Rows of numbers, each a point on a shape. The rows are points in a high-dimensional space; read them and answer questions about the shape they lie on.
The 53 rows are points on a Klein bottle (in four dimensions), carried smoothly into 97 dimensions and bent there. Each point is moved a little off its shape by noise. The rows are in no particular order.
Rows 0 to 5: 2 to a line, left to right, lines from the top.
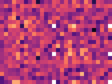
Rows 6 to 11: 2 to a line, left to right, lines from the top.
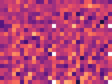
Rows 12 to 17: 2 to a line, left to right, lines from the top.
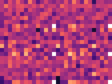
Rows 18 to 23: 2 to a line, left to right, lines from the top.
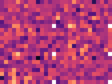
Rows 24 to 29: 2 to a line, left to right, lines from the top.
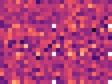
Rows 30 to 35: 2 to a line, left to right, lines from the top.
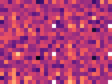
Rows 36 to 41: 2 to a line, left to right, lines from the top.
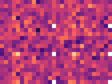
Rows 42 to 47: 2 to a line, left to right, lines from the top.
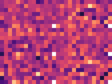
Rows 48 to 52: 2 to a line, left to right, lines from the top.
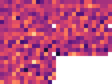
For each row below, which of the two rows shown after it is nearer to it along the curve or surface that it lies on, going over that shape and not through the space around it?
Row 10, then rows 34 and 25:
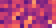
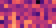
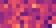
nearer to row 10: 25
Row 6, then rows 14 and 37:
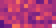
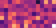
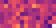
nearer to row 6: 14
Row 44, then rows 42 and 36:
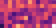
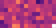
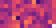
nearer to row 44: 42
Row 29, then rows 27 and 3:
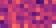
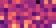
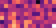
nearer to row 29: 27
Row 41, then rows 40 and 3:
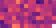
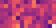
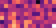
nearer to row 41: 3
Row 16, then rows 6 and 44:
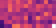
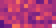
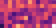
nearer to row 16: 6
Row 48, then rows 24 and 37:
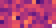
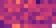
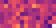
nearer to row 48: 37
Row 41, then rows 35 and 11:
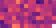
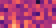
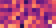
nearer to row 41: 35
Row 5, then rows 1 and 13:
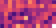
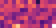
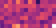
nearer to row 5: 1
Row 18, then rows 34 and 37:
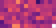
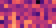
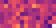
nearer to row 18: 34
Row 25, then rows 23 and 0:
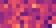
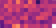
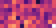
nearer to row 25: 0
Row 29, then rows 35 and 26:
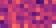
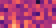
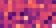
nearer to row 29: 35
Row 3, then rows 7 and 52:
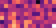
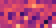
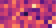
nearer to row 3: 52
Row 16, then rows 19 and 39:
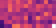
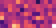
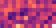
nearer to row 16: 19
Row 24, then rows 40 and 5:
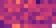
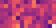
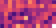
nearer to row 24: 5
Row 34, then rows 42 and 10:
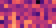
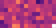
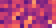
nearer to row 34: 42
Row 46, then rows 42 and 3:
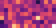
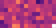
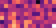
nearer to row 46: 3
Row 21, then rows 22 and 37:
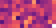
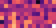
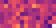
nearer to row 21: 37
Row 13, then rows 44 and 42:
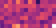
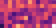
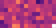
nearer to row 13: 42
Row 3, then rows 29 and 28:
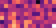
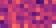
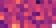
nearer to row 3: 28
